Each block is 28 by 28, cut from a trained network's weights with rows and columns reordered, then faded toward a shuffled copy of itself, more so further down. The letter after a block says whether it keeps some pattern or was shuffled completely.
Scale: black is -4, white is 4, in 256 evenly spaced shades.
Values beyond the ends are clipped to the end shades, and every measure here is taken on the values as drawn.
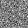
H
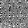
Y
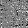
Y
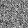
H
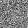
H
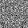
Y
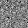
Y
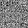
Y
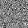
Y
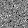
H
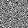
Y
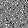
H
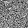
H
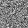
H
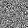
Y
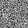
H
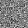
Y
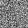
H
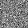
H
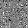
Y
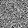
H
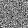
H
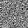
Y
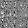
Y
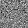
H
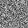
H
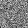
H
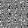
Y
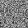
Y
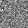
Y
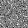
H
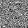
Y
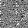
Y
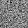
Y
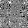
Y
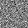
H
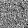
H
